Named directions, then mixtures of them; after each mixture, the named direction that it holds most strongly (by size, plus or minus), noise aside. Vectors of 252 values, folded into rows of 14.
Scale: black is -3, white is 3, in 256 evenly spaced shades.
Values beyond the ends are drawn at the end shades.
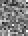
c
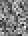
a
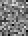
c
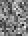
a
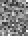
c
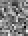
a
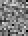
c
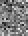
c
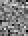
c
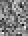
a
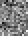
c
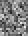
a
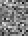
c
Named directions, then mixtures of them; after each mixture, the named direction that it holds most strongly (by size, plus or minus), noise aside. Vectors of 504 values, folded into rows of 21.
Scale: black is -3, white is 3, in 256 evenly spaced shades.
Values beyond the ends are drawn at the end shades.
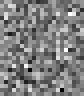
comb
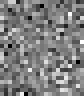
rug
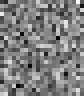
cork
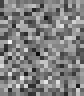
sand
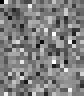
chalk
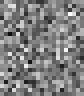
comb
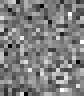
rug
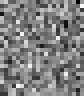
cork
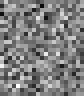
sand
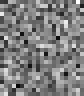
cork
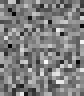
rug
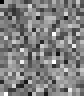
chalk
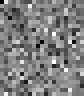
chalk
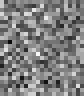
sand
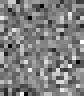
rug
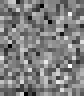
rug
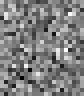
comb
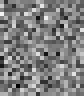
sand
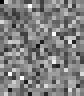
chalk
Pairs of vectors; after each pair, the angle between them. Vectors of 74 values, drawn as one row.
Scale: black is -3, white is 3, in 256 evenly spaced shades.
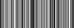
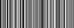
orthogonal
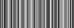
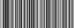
orthogonal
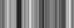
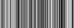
partly aligned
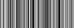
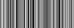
nearly parallel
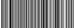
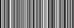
nearly opposite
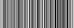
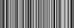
partly opposed
